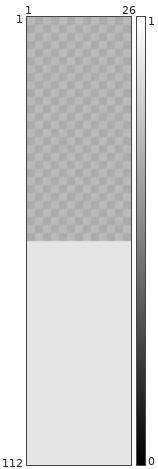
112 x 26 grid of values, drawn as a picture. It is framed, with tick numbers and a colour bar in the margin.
It is made of 2 by 1 panels. Panel 1,1: high, checkered, faint in contrast. Panel 2,1: very high, flat.
